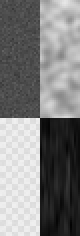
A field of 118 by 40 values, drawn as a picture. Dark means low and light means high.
It is made of 2 by 2 panels. Panel 1,1: low, fine-grained, faint in contrast. Panel 1,2: high, blotchy. Panel 2,1: very high, checkered, faint in contrast. Panel 2,2: very low, streaked downward, faint in contrast.
